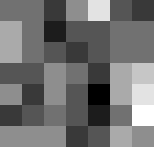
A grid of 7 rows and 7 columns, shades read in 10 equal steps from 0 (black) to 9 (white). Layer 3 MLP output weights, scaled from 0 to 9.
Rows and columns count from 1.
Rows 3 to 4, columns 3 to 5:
3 2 3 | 5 4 2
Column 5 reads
8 3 3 2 0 1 3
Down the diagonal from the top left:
4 4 3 4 0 4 5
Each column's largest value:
6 5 5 5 8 6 9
